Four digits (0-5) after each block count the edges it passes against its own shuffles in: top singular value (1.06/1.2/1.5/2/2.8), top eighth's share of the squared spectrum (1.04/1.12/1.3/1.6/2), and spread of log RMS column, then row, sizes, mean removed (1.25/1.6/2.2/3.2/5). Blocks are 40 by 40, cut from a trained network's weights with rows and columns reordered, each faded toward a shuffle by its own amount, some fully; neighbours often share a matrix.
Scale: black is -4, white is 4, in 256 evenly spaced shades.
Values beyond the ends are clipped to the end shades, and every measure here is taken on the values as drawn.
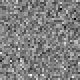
0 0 0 0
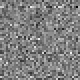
3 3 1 2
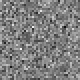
0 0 0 0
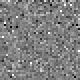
1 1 0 1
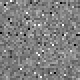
1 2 0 1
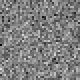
0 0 0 0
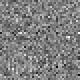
2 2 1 1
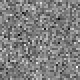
0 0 0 0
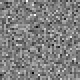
1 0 0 0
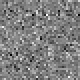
2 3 0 1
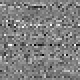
3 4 0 3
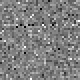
2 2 0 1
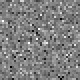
0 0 0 0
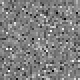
0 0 0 0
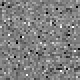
1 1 0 0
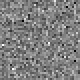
0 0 0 0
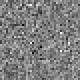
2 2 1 1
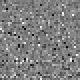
1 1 0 1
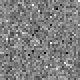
0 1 0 0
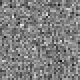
2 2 0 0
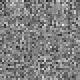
3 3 0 2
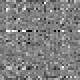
4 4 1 3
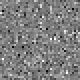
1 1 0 0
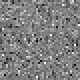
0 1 0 0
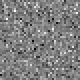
0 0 0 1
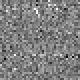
2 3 0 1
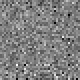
2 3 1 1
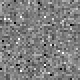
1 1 0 0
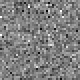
1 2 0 1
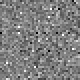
1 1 0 0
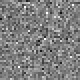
1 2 0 1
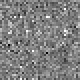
2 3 1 1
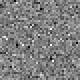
0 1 0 0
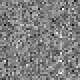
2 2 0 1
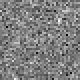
1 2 0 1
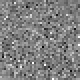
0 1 0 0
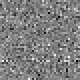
2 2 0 1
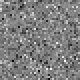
1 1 0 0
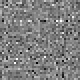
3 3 1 1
